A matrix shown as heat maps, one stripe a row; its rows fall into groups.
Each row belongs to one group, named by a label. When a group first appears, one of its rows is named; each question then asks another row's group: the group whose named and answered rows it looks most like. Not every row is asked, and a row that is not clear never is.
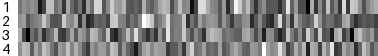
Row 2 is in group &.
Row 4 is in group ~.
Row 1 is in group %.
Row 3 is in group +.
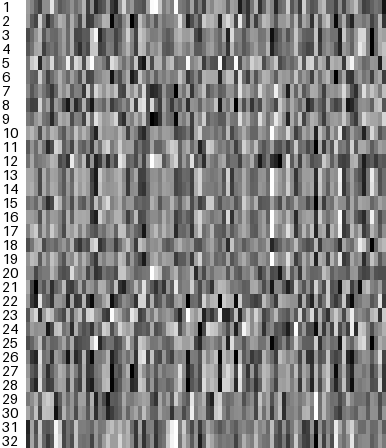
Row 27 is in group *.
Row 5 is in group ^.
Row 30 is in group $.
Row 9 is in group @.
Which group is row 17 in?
~
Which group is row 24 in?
%
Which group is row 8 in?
*
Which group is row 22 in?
*
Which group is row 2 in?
*
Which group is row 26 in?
*
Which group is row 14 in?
~
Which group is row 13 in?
~
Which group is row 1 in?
&
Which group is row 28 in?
*
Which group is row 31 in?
%
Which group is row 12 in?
&
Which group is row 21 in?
+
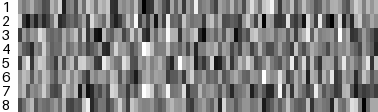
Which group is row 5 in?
^
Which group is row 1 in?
@
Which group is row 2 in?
+
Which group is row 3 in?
$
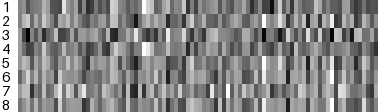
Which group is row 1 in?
&
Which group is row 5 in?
~
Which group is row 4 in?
&
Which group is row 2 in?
~
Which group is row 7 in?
^
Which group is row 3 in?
+
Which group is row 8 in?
~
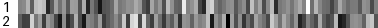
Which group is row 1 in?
$
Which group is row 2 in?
*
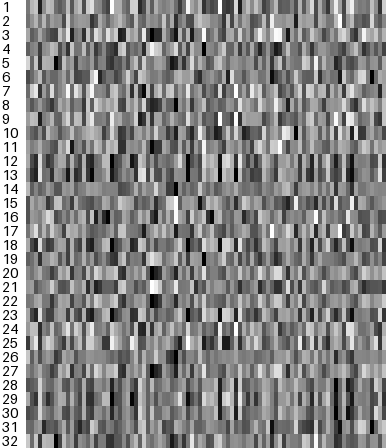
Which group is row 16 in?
$
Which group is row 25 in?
^
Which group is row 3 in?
@
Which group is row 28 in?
*
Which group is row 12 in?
*
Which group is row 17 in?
~
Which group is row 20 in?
@
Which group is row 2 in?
~
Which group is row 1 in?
^
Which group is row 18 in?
*
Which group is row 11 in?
@
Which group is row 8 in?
@
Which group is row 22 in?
@
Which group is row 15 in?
%
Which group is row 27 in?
@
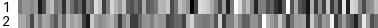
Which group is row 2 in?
~
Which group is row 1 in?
%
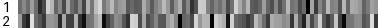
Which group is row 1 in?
%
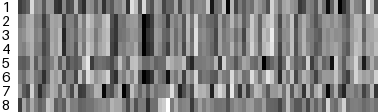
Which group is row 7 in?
*
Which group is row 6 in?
@
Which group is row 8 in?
%
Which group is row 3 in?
@
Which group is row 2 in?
@
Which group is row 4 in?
@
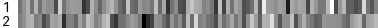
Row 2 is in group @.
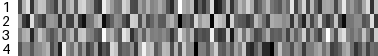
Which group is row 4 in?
&
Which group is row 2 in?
*
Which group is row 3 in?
^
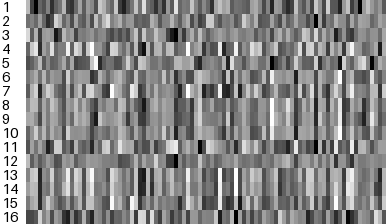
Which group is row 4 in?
^
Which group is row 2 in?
%
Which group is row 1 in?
+
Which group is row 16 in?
*
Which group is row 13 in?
^
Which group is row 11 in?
%
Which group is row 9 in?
~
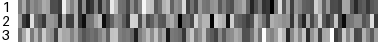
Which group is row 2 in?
*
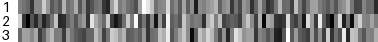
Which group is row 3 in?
%
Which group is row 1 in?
&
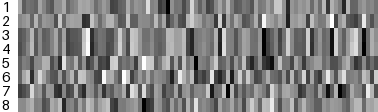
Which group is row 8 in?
@
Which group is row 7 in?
*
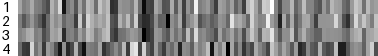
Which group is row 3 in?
@
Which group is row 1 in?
@
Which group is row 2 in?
@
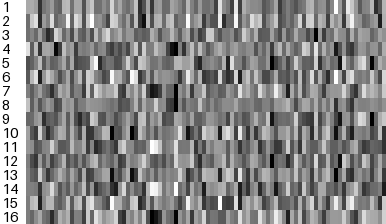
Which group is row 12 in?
+
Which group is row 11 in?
&
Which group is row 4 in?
$
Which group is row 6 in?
^
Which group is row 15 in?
^
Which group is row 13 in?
*
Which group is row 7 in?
@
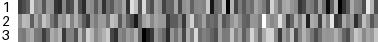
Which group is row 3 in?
@
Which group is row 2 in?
~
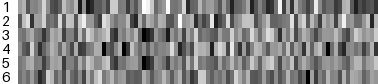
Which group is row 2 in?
^
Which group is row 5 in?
@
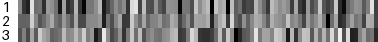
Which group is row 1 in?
*
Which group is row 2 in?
*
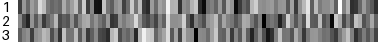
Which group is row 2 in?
+
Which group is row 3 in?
&
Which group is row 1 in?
$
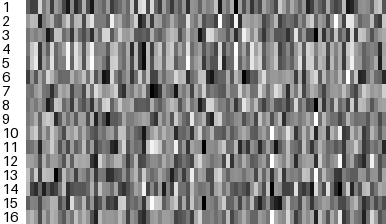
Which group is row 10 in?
~
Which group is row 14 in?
+
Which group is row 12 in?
~
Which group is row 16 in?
~
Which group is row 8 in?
%
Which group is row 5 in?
^
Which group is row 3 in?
%
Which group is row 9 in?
$
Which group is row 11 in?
&
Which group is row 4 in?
^
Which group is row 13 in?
$
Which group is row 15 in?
&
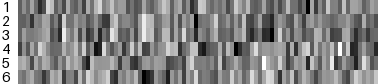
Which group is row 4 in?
$
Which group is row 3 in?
&
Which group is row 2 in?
&
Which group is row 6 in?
@
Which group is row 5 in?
~
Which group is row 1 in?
%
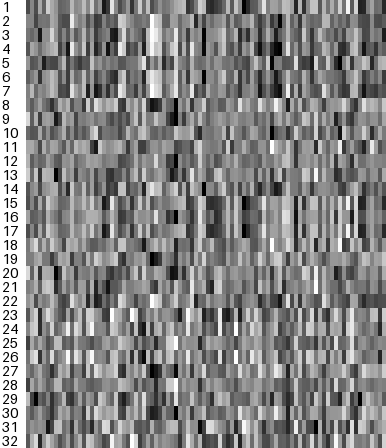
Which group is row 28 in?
%
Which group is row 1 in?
$
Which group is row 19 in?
@
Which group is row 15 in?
$
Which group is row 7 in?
&
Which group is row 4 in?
&
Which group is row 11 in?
~
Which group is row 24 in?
^
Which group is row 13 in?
$
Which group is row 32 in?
^
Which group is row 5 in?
+
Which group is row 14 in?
&
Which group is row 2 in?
&
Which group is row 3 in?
&
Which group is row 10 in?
+
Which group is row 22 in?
&
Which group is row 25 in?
%
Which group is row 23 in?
^
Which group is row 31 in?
%
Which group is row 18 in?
~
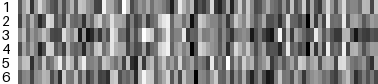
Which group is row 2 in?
%
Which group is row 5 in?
^
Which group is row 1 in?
^
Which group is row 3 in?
&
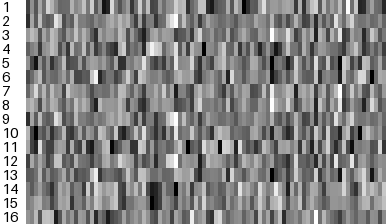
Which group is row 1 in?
$
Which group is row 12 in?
%
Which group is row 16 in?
$
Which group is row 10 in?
+
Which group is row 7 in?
~
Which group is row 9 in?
%
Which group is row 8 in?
~
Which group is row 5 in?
+
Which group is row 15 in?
@
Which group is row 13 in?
+
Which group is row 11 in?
*
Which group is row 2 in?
%
